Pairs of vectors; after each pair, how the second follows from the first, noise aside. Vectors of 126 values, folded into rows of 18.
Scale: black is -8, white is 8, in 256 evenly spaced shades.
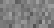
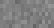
shrunk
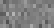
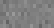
shrunk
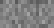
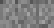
copied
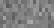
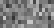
scaled up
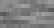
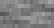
copied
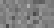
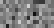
scaled up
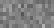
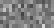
scaled up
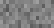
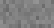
shrunk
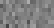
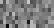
scaled up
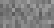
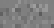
partly zeroed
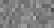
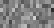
scaled up
